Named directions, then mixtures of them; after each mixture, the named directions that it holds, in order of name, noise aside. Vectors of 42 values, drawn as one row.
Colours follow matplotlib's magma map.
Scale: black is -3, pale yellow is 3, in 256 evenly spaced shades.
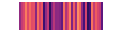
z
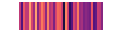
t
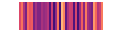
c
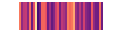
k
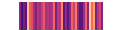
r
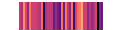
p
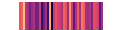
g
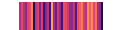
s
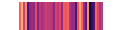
r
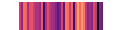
p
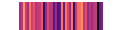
p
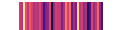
g, t, z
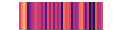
r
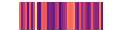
k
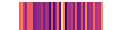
c
